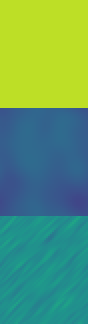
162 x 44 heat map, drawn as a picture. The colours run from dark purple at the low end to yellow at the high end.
It is made of 3 by 1 panels. Panel 1,1: very high, flat. Panel 2,1: low, smooth, faint in contrast. Panel 3,1: middling, slanting up to the right, faint in contrast.
